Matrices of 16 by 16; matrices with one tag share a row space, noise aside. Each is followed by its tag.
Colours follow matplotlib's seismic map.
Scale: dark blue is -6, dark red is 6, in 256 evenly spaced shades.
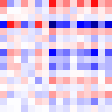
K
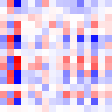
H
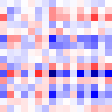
K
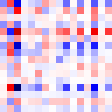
H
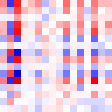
H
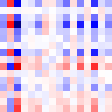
H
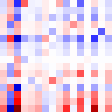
H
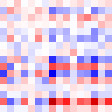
K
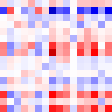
K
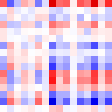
K
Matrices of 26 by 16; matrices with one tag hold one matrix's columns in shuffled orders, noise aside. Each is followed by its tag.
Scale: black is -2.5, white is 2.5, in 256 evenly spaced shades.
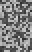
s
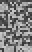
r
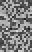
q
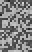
q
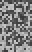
r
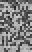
r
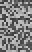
q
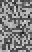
q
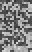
r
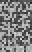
r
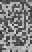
r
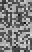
s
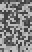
r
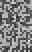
s
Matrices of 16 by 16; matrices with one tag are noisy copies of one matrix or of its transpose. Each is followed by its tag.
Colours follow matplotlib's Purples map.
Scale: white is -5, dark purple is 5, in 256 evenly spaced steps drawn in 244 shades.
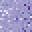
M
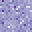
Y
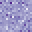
Y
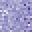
M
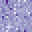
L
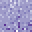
M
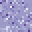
Y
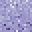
M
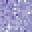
L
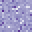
Y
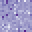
L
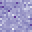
L
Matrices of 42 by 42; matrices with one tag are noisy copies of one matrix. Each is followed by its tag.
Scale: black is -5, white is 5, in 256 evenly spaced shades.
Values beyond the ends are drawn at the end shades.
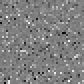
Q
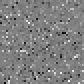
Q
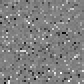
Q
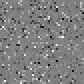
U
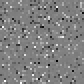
U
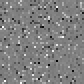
U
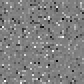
U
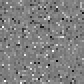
U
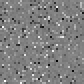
U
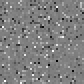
U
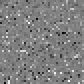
Q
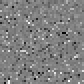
Q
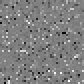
Q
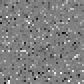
Q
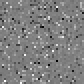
U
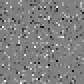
U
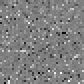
Q
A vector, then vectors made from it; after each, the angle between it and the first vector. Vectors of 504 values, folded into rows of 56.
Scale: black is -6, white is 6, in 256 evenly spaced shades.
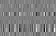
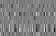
nearly opposite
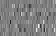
partly aligned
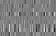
nearly opposite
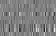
nearly parallel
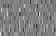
partly opposed
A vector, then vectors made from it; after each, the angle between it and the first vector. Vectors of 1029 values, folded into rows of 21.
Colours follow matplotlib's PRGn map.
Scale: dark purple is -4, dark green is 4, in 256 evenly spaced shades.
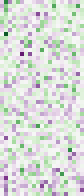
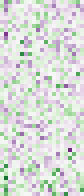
nearly opposite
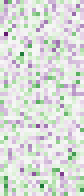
nearly opposite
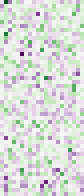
nearly parallel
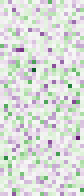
orthogonal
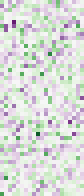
orthogonal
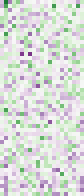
nearly parallel
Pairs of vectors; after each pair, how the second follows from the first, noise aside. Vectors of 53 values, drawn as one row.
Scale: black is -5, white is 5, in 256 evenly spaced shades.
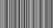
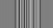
partly zeroed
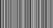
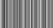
sign-scrambled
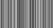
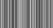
negated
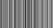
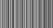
negated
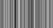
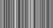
negated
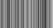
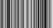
scaled up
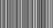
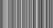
sign-scrambled
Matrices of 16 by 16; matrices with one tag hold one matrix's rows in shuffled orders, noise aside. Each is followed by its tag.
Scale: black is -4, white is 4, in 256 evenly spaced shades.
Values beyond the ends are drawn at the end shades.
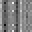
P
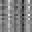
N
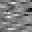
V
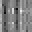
P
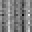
N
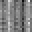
N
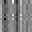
P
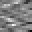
V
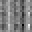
N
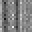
P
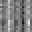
N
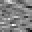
V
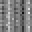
N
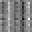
N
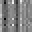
P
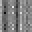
P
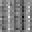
N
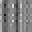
P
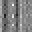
P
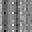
P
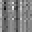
P
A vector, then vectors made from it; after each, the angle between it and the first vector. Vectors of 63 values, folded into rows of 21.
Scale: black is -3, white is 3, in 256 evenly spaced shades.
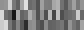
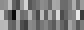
nearly parallel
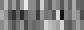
partly aligned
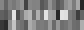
partly opposed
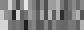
nearly parallel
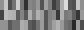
partly opposed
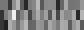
nearly opposite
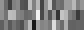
partly opposed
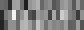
nearly opposite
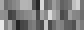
partly aligned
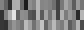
nearly opposite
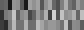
nearly opposite
